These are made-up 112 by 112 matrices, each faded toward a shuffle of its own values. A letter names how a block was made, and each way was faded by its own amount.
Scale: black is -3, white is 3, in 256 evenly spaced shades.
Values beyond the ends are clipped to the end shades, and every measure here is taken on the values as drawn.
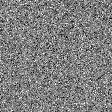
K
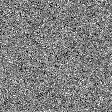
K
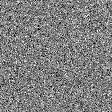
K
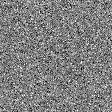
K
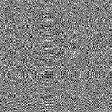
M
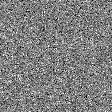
K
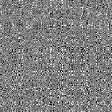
M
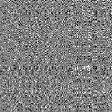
M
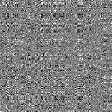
M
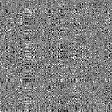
M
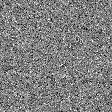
K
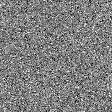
K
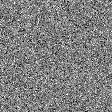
K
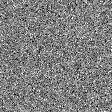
K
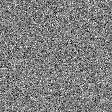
K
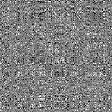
M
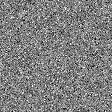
K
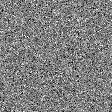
K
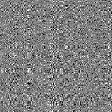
M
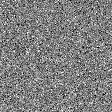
K
